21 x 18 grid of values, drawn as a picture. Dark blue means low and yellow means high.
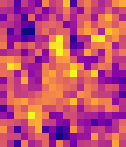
Stripes: none. Slope: none. Ninth with the lowest average: top left. Odd rows or columns: none. Average level on the scale: 50%.
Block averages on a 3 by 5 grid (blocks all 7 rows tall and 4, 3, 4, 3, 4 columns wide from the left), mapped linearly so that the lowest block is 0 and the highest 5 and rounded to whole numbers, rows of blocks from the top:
0 1 3 3 4 | 3 2 5 3 1 | 2 4 1 1 2
